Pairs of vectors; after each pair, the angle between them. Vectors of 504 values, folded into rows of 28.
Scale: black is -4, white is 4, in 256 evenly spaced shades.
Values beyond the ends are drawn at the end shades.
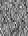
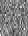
partly aligned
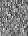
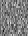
partly opposed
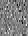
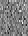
nearly opposite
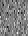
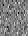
nearly parallel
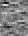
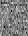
partly aligned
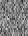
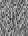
partly aligned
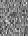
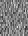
partly aligned
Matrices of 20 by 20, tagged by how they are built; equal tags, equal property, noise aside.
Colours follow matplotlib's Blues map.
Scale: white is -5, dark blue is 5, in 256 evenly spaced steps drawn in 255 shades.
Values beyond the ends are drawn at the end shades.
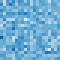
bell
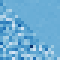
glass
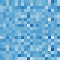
bell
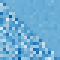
glass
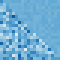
glass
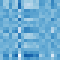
bell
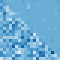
glass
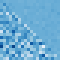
glass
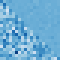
glass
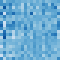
bell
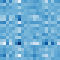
bell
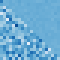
glass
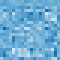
bell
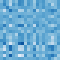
bell
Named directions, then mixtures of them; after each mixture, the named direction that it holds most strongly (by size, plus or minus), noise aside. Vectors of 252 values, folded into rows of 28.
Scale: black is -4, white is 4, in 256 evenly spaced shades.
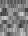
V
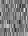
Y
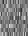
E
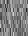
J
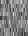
J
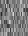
J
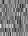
Y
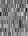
Y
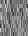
J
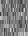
Y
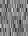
J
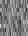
J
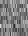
J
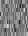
Y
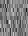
J
